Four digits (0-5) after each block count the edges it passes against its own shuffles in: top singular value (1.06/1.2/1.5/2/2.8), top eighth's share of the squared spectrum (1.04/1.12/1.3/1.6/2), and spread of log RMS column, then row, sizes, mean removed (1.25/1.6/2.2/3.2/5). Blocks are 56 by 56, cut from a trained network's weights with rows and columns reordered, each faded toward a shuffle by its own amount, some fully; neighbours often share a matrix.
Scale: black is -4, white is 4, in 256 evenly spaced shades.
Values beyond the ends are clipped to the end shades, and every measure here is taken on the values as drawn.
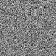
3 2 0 0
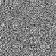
3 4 1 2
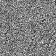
2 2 1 0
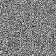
3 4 1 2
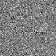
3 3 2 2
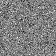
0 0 0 0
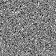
0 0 0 0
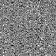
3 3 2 1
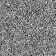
1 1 0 0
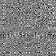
3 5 2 3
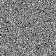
1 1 0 0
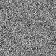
2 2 0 0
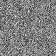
0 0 0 0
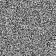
0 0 0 0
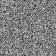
0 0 0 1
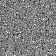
0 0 0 0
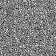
1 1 0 0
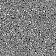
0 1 0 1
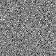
2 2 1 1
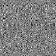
3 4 2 3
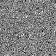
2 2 0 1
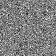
0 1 0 0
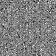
1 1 0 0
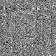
2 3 0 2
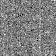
1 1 0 0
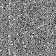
1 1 0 0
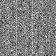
2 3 1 1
